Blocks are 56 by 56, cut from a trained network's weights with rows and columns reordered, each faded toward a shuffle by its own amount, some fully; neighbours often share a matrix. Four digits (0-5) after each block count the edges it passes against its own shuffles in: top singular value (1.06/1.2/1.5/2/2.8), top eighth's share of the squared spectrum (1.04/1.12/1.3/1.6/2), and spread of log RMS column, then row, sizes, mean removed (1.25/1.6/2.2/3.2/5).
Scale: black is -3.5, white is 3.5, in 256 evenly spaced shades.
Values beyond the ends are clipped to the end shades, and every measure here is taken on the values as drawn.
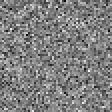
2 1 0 0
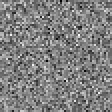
1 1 0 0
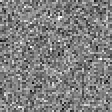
0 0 0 0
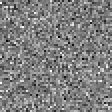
0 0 0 0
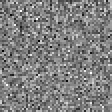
1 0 0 0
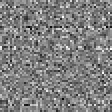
3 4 1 2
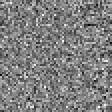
2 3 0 1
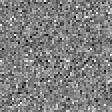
1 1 0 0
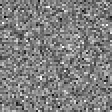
0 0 0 0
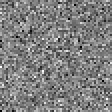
1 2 0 0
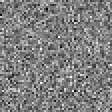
2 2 0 1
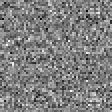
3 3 0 2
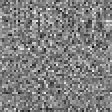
3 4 1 2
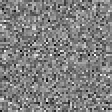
3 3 0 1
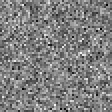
0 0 0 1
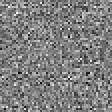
3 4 1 2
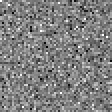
1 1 0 0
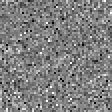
0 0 0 0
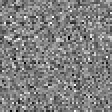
2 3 0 2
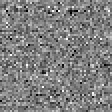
2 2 0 2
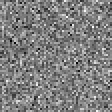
1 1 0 1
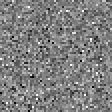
1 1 0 0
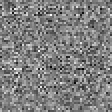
3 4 1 2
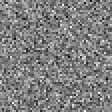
1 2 0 0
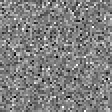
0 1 0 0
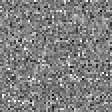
2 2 0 2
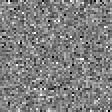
2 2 0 2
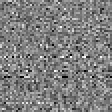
2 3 0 3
